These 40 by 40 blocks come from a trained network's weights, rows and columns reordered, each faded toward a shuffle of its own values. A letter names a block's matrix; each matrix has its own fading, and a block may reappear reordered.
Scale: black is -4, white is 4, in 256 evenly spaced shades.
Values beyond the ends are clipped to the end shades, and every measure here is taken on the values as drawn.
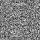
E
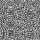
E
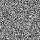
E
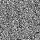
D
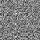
E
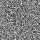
D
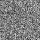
D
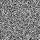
D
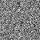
E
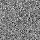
D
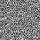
E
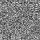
E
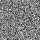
D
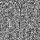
E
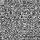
E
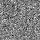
D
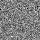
D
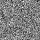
D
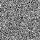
D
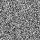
D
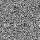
E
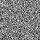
E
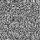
E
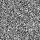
D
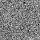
D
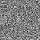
E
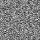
E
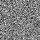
D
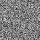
E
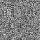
E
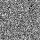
D
